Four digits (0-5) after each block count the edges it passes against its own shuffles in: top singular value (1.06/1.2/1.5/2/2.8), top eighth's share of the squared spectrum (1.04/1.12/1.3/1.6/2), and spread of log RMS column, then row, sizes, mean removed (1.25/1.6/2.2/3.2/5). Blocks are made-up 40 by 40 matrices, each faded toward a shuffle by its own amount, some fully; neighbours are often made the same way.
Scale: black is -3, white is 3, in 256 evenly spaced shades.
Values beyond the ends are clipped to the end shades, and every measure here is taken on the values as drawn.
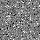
0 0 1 0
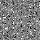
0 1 2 0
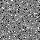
0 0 0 0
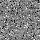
1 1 0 0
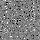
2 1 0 0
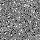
2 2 0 0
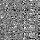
3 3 2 1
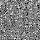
2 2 1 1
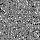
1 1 0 0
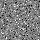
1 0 0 0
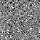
3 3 1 1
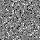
2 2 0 0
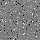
1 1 0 0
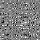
3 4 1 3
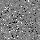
2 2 0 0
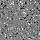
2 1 0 0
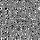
3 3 2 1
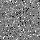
2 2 1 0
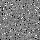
0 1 0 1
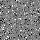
1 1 0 0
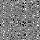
3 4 2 1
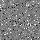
1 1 0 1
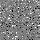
2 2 0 1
